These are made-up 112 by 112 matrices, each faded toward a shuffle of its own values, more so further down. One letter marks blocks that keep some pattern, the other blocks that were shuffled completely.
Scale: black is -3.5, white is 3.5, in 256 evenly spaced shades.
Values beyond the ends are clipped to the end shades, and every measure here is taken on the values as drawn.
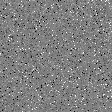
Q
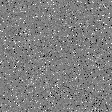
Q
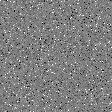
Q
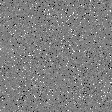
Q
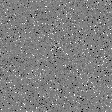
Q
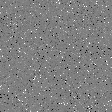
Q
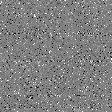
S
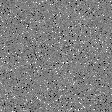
Q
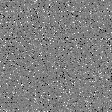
S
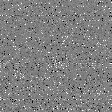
S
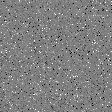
Q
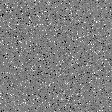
Q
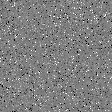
Q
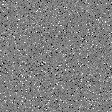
S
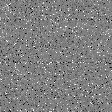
S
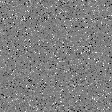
S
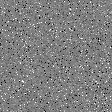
Q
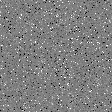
Q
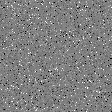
Q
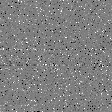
S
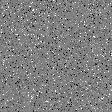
Q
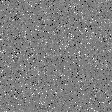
Q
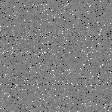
S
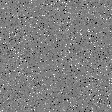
Q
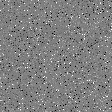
Q
